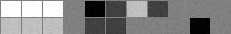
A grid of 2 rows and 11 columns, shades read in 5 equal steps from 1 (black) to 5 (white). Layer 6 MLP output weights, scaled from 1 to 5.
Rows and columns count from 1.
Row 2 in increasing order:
1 2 2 3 3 3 3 3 4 4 4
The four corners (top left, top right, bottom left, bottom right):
5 3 4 3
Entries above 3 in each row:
4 3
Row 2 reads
4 4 4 3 2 2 3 3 3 1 3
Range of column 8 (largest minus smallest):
1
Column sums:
9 9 9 6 3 4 7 5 6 4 6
